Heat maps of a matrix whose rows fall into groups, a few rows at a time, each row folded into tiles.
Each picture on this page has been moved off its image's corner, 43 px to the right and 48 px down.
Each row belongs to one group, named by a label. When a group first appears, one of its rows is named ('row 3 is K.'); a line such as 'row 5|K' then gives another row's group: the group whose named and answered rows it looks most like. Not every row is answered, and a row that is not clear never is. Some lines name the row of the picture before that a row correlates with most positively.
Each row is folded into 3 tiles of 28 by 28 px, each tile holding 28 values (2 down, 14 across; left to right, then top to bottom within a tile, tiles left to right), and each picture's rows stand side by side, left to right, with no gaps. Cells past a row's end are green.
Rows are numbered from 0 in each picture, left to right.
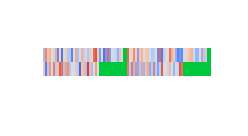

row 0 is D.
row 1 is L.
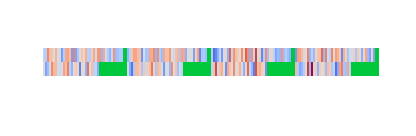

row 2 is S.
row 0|D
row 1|D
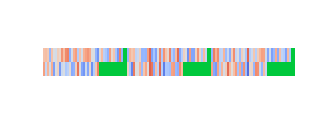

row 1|D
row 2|D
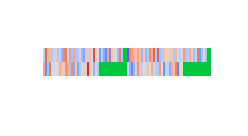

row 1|D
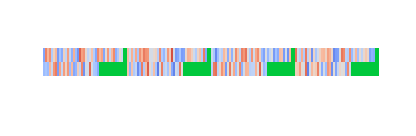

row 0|D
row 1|L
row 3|S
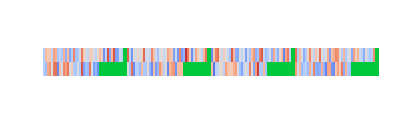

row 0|D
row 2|D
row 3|L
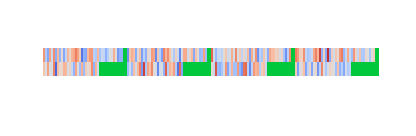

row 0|S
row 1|D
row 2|L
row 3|L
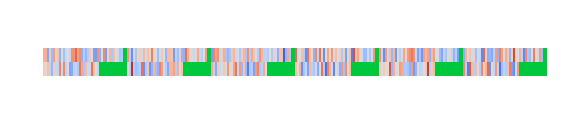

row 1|L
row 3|L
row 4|S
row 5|D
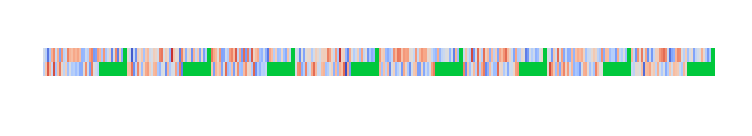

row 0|S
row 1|S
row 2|L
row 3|S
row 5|L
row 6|S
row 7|S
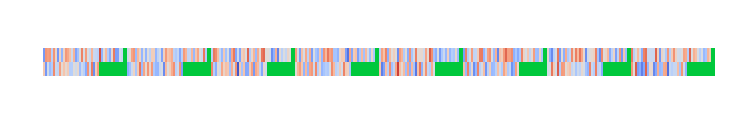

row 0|D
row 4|D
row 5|L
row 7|L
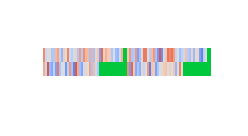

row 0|L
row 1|L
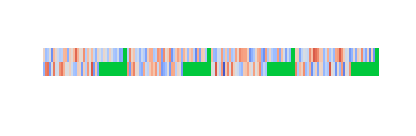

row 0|S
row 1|D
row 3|L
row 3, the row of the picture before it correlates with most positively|1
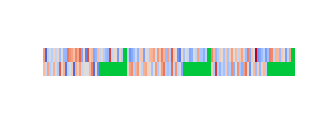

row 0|S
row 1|S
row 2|L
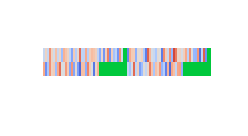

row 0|D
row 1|D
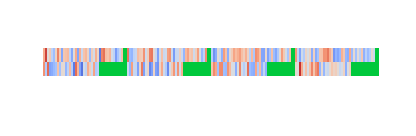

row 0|L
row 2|S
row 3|S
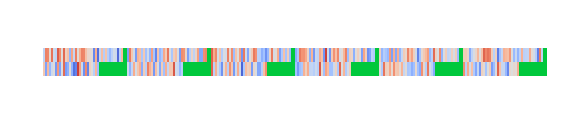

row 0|L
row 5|L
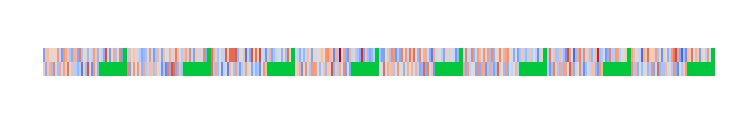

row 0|D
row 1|D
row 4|S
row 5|L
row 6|D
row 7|L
